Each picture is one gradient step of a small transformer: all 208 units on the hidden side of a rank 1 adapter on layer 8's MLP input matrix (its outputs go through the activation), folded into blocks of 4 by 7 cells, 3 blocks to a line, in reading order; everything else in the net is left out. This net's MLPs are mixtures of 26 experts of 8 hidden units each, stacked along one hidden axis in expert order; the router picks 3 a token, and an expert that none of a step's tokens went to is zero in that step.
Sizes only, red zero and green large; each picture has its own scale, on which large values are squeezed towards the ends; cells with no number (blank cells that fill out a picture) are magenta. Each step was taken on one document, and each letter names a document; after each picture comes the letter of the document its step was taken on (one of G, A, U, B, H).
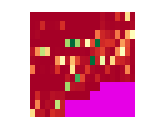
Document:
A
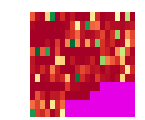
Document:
A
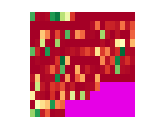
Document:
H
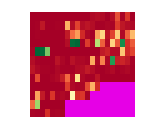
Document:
A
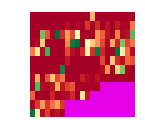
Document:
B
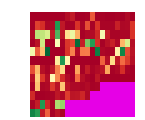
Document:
B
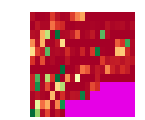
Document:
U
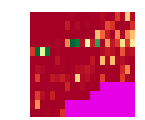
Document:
A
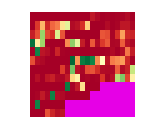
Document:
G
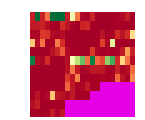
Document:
G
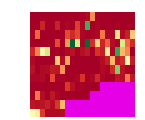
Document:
B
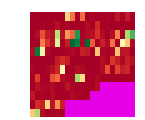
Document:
B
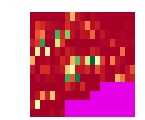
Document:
G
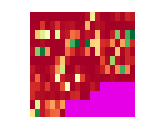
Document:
B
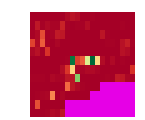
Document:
G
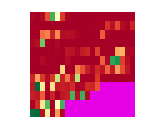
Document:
U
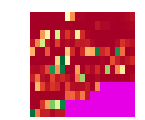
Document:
H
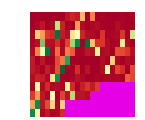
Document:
B
